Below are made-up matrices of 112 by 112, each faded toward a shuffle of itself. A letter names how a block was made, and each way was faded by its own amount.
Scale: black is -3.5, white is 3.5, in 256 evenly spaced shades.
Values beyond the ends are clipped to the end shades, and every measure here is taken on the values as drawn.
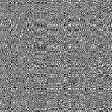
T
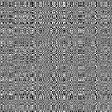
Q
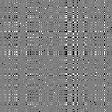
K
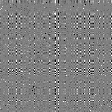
K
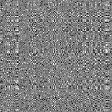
T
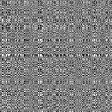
Q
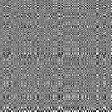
Q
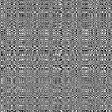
Q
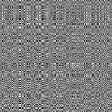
Q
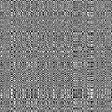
Q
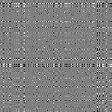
K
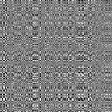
Q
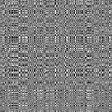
Q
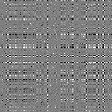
K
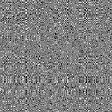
T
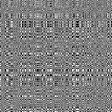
Q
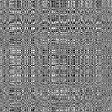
Q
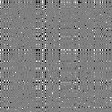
K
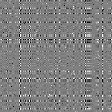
K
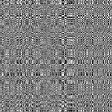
Q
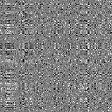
T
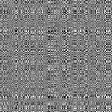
Q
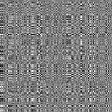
Q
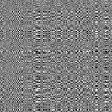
Q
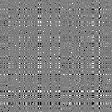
K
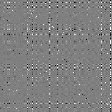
K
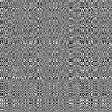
Q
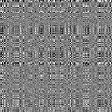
Q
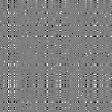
K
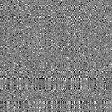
T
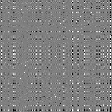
K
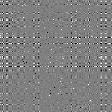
K
